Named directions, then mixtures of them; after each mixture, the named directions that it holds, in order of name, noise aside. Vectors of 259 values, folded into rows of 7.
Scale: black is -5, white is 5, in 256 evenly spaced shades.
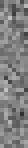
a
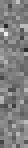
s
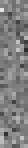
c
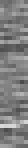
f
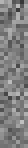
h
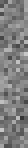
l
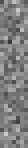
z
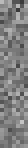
h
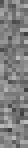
a, f, z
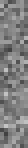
f, l, z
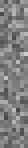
a, l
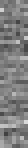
c, f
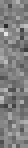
s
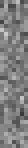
a, s, z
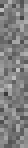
h, l, z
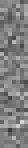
f, h, z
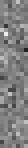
s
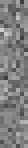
a, h, s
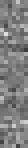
f, s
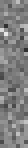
s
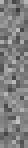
z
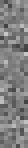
f, l, s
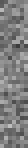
f, l, z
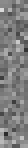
c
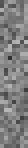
l, z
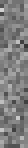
c, l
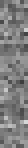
a, f, s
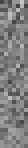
h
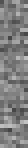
a, f, z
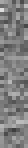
c, f, h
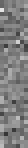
c, f, l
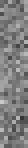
l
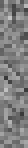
a
